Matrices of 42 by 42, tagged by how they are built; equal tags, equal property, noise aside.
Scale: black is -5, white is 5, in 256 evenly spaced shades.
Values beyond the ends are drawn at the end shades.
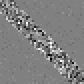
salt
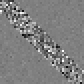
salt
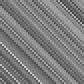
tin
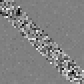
salt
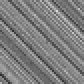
tin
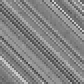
tin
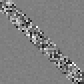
salt
